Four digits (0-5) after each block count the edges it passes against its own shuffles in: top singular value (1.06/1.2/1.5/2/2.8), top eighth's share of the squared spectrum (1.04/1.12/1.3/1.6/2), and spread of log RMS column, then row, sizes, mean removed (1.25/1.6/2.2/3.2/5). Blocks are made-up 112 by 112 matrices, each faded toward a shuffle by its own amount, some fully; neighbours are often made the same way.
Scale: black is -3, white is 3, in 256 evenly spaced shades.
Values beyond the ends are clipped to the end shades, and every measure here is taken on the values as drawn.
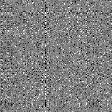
4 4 3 2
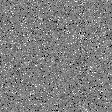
2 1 0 0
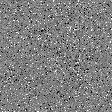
2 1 1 0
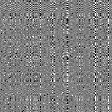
5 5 4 3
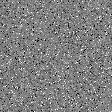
1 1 0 0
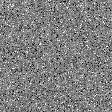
2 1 0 0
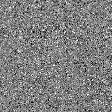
3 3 1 1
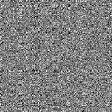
4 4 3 3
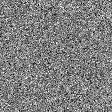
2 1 0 0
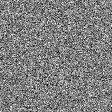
1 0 0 0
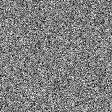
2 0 0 0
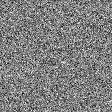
0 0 0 0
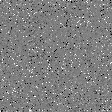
2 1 0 0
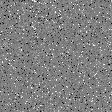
0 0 0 0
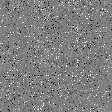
3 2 1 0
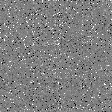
3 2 1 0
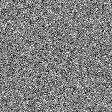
2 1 0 0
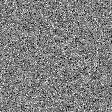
1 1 0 0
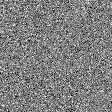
0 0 0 0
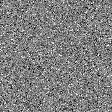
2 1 0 0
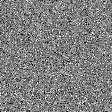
0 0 0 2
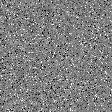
2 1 0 0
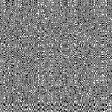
5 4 3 3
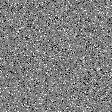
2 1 0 0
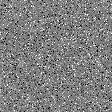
2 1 0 0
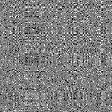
5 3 3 3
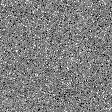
0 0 0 0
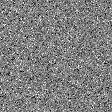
0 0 0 0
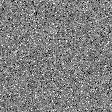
0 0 0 0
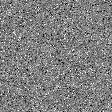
0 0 0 0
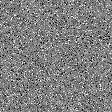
2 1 0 0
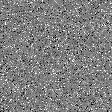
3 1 0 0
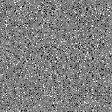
4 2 1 1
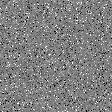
3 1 0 0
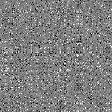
4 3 2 2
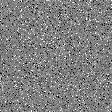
3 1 0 0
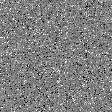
3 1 1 0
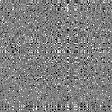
5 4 3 3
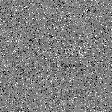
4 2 1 1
